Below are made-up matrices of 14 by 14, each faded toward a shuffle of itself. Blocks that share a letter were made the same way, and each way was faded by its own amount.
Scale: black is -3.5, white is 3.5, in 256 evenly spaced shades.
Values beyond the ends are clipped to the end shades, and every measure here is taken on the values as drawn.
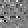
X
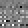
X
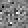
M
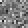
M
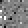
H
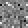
M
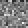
M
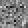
M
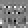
X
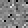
H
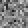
M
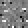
H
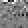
X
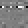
X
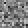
M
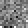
M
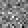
M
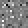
H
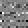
X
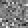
M
